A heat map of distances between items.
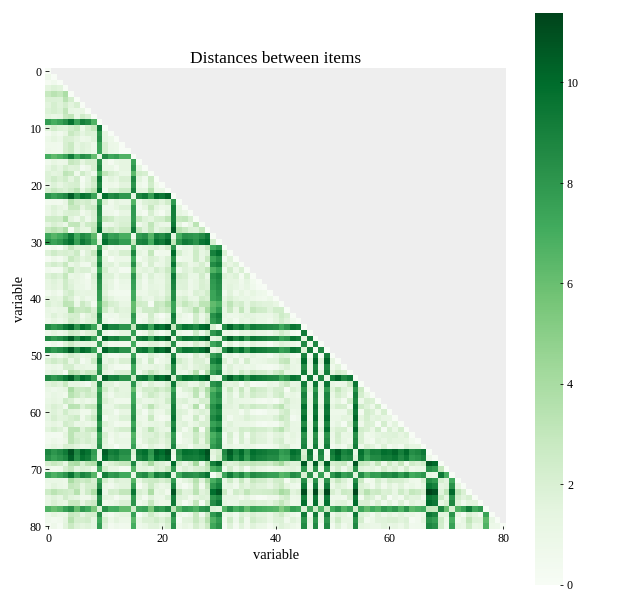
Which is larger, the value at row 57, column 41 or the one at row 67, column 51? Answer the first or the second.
the second
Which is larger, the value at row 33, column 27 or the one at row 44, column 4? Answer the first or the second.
the second
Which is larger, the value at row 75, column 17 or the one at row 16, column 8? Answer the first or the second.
the second
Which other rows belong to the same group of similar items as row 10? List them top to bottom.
0, 1, 2, 3, 4, 5, 6, 7, 8, 11, 12, 13, 14, 16, 17, 18, 19, 20, 21, 23, 24, 25, 26, 27, 28, 31, 32, 33, 34, 35, 36, 37, 38, 39, 40, 41, 42, 43, 44, 46, 48, 50, 51, 52, 53, 55, 56, 57, 58, 59, 60, 61, 62, 63, 64, 65, 66, 69, 70, 72, 73, 74, 75, 76, 78, 79, 80
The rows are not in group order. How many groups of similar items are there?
2
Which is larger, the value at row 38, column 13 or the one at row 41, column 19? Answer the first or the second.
the second
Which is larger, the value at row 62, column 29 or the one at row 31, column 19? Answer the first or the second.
the first
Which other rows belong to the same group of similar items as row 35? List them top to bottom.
0, 1, 2, 3, 4, 5, 6, 7, 8, 10, 11, 12, 13, 14, 16, 17, 18, 19, 20, 21, 23, 24, 25, 26, 27, 28, 31, 32, 33, 34, 36, 37, 38, 39, 40, 41, 42, 43, 44, 46, 48, 50, 51, 52, 53, 55, 56, 57, 58, 59, 60, 61, 62, 63, 64, 65, 66, 69, 70, 72, 73, 74, 75, 76, 78, 79, 80
